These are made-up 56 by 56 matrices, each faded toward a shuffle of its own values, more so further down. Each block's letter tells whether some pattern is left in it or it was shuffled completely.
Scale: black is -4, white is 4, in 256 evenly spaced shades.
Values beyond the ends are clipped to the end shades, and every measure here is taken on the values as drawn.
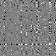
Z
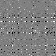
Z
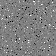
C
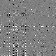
Z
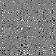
Z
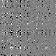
Z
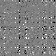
Z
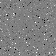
C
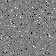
C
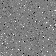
C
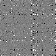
Z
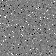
C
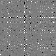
Z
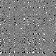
Z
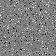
C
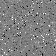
C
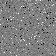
C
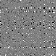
Z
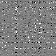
Z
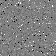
C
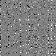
Z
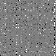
Z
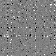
Z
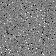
C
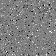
C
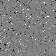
C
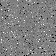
C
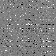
Z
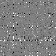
Z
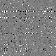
Z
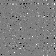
Z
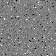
C
